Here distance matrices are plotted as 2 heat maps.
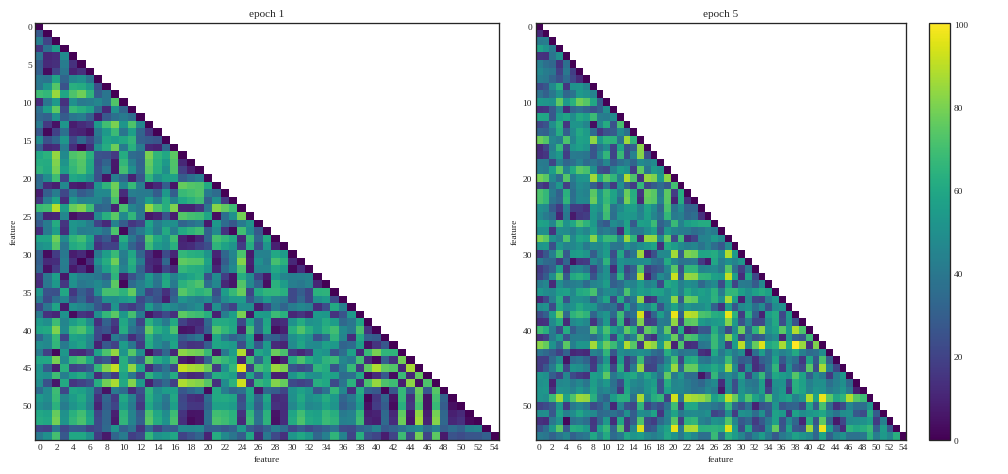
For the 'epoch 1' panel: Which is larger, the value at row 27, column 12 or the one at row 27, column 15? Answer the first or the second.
the second
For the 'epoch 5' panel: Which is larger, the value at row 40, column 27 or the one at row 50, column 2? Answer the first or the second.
the first
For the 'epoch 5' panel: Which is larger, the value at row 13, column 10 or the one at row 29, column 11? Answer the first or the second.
the first
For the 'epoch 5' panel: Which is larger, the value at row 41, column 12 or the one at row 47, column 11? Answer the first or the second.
the first
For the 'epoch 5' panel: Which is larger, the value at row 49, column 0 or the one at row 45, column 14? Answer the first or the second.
the first
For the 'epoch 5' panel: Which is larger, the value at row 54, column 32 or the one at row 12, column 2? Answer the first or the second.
the first
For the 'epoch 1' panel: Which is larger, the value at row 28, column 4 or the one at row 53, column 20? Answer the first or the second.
the first
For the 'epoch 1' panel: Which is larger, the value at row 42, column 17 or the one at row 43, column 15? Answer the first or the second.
the second
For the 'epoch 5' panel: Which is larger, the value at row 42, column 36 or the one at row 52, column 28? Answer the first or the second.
the first
